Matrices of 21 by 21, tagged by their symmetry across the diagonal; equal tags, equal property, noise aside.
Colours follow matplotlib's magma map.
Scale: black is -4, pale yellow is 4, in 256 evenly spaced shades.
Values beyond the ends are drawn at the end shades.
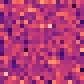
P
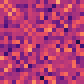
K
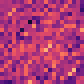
K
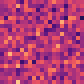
P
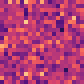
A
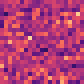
A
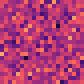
K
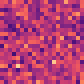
A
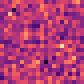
P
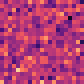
P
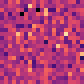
A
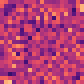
K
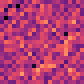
K
